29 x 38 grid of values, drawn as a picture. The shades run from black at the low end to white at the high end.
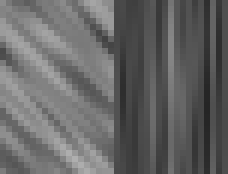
It is made of 1 by 2 panels. Panel 1,1: middling, slanting down to the right. Panel 1,2: low, streaked downward.
